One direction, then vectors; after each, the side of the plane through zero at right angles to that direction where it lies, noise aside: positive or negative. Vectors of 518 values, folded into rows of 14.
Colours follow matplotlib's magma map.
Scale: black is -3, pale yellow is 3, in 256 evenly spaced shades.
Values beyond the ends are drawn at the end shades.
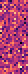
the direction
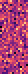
negative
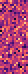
negative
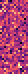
positive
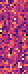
positive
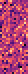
negative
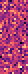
positive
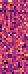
negative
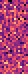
positive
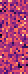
negative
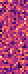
negative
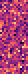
positive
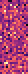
positive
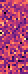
positive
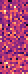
positive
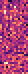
positive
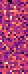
positive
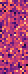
negative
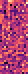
negative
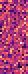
negative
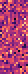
negative
